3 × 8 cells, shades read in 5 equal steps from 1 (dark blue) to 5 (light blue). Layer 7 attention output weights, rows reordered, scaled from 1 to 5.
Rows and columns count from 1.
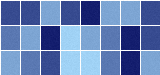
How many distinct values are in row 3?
5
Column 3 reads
4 1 2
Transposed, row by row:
2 3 4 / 2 4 3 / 4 1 2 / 2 5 5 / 1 4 5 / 4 3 3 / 4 1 1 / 2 2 4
